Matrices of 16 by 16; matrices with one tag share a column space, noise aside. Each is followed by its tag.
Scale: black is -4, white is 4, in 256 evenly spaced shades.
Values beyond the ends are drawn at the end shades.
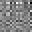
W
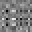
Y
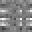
Y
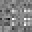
Y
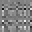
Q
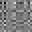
W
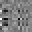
Y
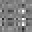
Y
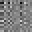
W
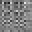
W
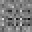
Y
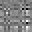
Q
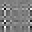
Q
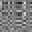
W
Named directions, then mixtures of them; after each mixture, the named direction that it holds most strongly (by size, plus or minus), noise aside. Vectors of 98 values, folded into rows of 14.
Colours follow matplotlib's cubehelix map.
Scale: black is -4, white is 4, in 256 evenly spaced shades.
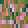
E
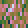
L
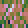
L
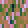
L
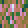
L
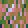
L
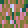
E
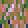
L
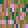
E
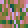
E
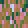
E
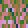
E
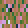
L
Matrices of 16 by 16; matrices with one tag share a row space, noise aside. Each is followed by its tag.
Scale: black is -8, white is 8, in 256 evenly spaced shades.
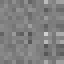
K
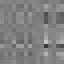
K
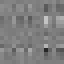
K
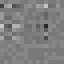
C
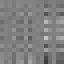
K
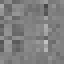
C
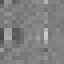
C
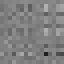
K
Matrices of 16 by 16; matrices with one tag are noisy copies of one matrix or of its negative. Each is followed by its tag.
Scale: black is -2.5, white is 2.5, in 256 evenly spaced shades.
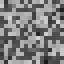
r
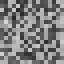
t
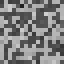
r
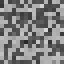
r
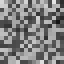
t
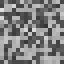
r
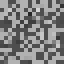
t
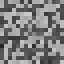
r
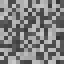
t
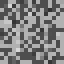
t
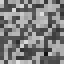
r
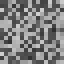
t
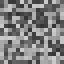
r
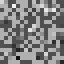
t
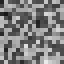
r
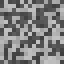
r
